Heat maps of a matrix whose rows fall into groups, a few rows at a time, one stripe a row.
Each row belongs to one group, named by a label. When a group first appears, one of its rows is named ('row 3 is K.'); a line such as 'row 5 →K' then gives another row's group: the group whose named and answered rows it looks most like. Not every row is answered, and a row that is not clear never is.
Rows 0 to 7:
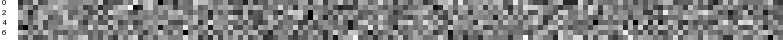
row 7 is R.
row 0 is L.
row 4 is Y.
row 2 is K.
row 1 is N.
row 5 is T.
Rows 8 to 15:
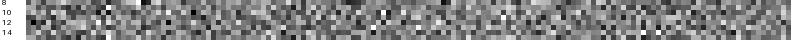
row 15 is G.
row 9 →G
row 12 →T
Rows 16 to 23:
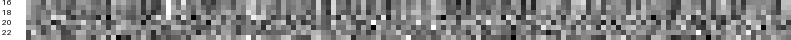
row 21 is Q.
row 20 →Y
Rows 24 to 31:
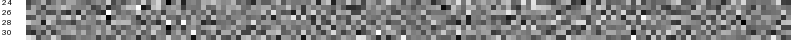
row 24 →L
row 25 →N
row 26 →G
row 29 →L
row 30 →T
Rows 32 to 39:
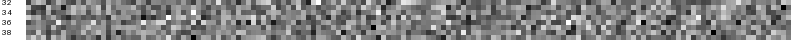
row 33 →T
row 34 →T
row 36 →R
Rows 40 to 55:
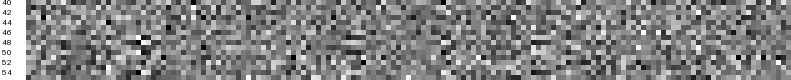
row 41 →T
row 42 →R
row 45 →L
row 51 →Q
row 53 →G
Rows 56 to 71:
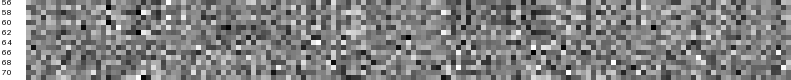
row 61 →K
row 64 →K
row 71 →N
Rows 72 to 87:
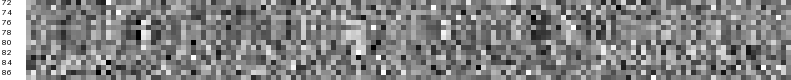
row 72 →G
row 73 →Q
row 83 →T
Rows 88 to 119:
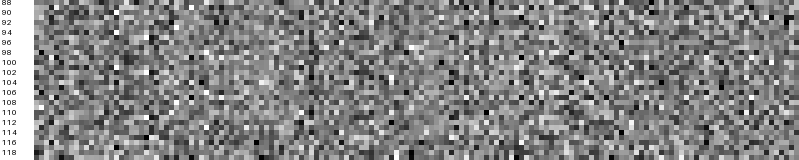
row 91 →Q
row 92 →R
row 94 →G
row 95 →N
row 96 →Y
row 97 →K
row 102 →N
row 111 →N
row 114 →Y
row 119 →T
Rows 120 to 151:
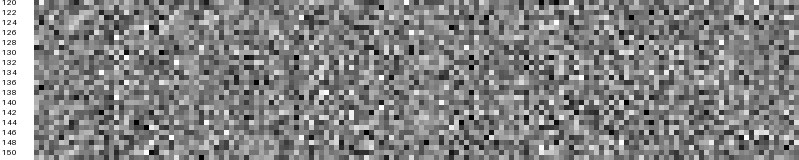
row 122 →Y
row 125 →N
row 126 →K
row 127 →G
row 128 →Q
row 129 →T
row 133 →K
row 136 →K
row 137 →T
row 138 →K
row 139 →G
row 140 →Q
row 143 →K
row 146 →Y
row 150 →N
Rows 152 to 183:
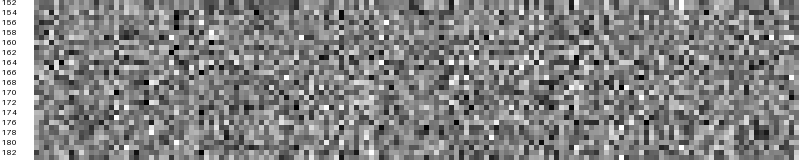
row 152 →K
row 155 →L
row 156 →T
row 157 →L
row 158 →L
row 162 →Q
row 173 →K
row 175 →G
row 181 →K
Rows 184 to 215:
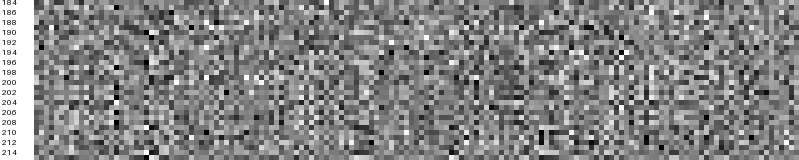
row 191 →Y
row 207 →L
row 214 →N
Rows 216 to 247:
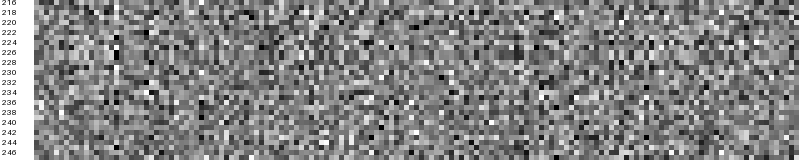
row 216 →T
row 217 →G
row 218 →K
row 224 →Y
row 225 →T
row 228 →Y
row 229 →G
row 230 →T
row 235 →R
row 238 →Q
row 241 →Q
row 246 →K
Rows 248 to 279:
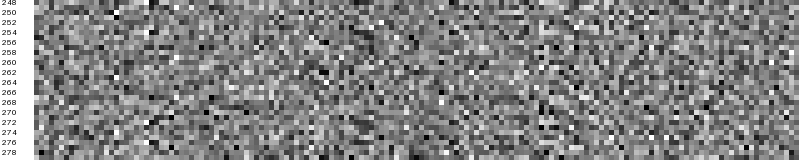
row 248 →N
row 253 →R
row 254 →N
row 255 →T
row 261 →R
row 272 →N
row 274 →G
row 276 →N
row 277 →Q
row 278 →T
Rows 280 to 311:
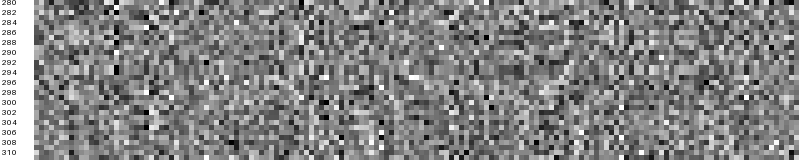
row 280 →Q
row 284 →Q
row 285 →N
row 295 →K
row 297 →Y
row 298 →N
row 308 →K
